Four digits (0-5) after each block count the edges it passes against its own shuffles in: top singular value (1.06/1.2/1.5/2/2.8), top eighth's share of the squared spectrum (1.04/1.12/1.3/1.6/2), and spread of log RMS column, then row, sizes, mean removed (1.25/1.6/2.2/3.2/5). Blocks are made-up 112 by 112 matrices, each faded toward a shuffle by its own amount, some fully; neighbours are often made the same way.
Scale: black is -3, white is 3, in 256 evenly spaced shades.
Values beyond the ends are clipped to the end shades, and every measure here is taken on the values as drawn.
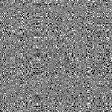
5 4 3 3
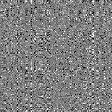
4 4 3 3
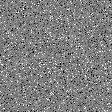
0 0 0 0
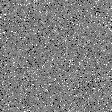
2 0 0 0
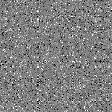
4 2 1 1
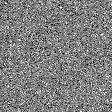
2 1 0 0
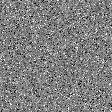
2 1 0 0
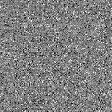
4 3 2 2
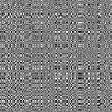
5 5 4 4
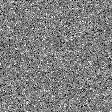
1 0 0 1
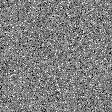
0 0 0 0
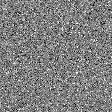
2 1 0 1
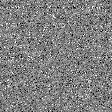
2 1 0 2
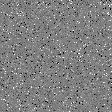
1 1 0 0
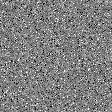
0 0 0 0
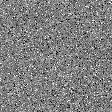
0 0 0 0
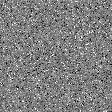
0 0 0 0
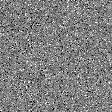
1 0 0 0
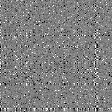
5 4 2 2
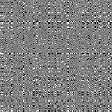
5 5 4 4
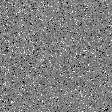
3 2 1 0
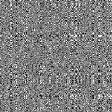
5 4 3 3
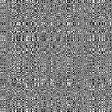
5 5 4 4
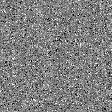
3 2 1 1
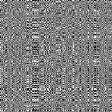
5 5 4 4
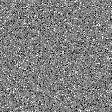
3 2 0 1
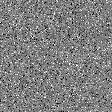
2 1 0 0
